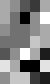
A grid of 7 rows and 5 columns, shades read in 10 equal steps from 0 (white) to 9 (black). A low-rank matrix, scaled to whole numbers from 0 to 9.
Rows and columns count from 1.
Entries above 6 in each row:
1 1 0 0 1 2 2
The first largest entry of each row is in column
4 3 2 1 5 3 5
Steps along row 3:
up same down down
